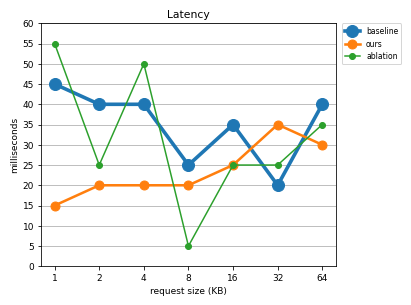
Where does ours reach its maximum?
32
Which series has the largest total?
baseline
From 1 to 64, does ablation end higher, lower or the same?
lower
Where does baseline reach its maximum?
1
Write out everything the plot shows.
Title: Latency
x-axis: request size (KB), ticks 1 2 4 8 16 32 64
y-axis: milliseconds, ticks 0 5 10 15 20 25 30 35 40 45 50 55 60
Legend: baseline, ours, ablation
Values:
baseline: 45 40 40 25 35 20 40
ours: 15 20 20 20 25 35 30
ablation: 55 25 50 5 25 25 35
